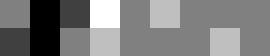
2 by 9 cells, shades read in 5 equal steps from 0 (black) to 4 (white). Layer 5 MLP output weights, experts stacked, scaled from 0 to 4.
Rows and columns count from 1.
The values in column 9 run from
2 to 2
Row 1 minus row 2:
1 0 -1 1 0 1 0 -1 0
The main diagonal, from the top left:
2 0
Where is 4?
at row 1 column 4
